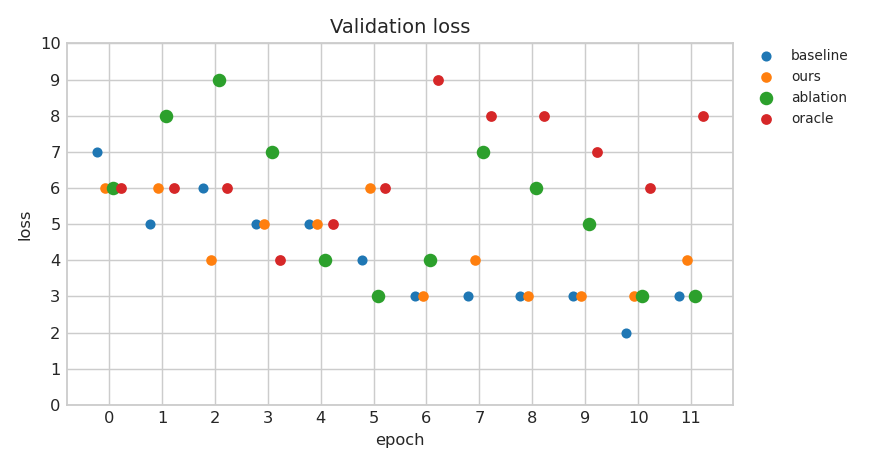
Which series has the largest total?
oracle
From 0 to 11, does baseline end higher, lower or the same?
lower
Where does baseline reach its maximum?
0
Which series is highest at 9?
oracle
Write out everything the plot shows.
Title: Validation loss
x-axis: epoch, ticks 0 1 2 3 4 5 6 7 8 9 10 11
y-axis: loss, ticks 0 1 2 3 4 5 6 7 8 9 10
Legend: baseline, ours, ablation, oracle
Values:
baseline: 7 5 6 5 5 4 3 3 3 3 2 3
ours: 6 6 4 5 5 6 3 4 3 3 3 4
ablation: 6 8 9 7 4 3 4 7 6 5 3 3
oracle: 6 6 6 4 5 6 9 8 8 7 6 8
